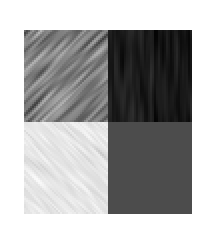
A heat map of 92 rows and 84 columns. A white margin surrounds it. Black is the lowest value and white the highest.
The table splits into 2 rows of 2 panels. Panel 1,1: middling, slanting up to the right. Panel 1,2: very low, streaked downward, faint in contrast. Panel 2,1: very high, slanting down to the right, faint in contrast. Panel 2,2: low, flat.
